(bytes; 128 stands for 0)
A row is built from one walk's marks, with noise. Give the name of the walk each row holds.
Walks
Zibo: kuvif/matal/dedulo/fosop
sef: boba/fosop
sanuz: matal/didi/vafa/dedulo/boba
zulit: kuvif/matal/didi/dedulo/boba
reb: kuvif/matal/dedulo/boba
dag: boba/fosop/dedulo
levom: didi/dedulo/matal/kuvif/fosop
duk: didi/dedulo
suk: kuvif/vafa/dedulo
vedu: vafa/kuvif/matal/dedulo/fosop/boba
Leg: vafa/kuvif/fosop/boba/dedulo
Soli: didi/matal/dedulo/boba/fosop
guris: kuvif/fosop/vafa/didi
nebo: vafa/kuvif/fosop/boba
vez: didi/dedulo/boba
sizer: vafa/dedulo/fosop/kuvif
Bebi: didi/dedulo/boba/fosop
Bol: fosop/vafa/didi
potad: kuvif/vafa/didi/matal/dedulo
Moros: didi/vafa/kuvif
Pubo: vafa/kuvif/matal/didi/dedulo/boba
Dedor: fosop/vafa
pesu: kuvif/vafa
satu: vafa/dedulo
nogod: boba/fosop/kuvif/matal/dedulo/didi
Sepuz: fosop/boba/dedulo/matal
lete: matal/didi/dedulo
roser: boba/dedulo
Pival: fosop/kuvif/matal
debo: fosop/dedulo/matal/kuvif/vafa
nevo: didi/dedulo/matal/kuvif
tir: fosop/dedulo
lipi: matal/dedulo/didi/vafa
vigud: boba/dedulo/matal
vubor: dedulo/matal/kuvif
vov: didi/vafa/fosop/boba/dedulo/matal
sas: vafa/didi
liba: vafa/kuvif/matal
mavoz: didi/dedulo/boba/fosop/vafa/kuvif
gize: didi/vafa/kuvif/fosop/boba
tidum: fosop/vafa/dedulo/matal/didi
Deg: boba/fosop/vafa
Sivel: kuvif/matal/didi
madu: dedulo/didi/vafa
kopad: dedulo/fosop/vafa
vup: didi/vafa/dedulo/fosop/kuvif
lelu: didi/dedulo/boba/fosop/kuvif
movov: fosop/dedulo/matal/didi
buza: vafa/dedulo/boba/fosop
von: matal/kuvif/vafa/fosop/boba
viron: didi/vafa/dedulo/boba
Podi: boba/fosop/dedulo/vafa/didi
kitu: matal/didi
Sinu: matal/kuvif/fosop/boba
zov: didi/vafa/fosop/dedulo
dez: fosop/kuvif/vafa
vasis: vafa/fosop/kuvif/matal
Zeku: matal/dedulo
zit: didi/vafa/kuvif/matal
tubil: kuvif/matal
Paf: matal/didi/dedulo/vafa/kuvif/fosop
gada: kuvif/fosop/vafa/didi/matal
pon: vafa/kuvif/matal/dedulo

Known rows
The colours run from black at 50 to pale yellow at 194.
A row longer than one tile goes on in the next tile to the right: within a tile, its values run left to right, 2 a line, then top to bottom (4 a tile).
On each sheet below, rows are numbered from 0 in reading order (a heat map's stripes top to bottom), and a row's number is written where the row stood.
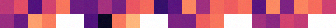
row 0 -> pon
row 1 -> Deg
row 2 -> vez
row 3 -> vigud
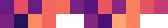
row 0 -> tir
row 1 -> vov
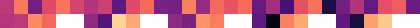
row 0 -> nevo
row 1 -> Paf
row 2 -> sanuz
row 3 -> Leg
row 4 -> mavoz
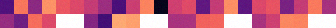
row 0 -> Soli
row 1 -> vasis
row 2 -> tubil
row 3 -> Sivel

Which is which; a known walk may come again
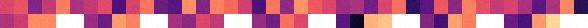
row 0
Sivel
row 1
pon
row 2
vigud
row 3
Soli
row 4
Dedor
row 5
vov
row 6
pesu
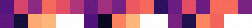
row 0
Podi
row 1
Deg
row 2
tir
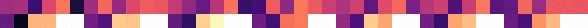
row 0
sizer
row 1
madu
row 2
guris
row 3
Bebi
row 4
Paf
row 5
suk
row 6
viron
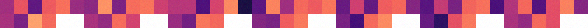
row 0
levom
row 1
Zeku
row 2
Pival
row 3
vez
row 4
lelu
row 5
sef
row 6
vubor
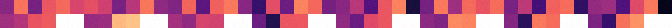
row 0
zulit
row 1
zit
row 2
reb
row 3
dag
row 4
Sinu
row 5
sanuz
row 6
vedu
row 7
von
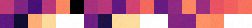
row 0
dez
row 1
vup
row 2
duk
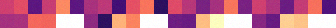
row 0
tubil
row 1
debo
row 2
Moros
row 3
gada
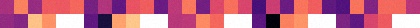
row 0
lipi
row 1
mavoz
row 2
nevo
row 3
buza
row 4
roser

